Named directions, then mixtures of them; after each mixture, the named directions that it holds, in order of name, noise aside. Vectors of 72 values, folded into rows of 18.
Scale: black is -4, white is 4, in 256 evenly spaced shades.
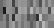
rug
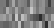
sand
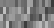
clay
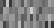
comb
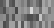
comb, rug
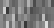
clay, sand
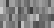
clay, comb, rug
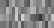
sand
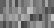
clay, comb, sand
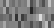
sand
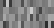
comb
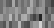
clay, sand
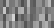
clay, comb, sand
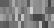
sand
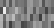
clay, comb, rug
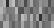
comb, rug, sand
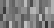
clay, comb, rug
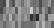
clay, comb, rug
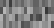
clay, comb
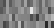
comb, rug, sand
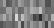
sand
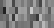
rug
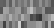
clay, comb, sand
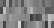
clay, comb, sand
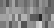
clay, sand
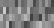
clay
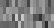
sand
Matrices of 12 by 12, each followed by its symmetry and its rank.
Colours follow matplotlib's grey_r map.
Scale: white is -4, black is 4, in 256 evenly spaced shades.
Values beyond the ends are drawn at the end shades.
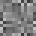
antisymmetric, rank two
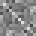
symmetric, full rank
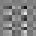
neither, rank one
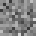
symmetric, full rank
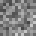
symmetric, full rank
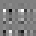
neither, rank one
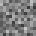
neither, full rank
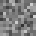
neither, full rank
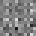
neither, rank two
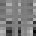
neither, rank one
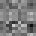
neither, rank two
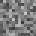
neither, full rank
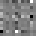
antisymmetric, rank two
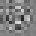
antisymmetric, rank two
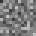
symmetric, full rank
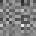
neither, rank two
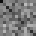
symmetric, full rank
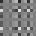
neither, rank one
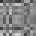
neither, rank two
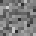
neither, full rank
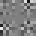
antisymmetric, rank two
